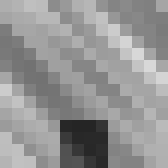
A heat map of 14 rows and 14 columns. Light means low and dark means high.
Grain: diagonal, down to the right. Histogram: skewed, a long tail of high values. Odd patch: higher, in the bottom middle. Ninth with the highest average: bottom middle.
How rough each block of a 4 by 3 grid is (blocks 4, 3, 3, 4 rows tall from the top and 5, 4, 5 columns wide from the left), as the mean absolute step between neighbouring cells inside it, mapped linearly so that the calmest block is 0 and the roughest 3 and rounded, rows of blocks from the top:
1 2 1 / 1 1 3 / 2 1 1 / 1 0 0
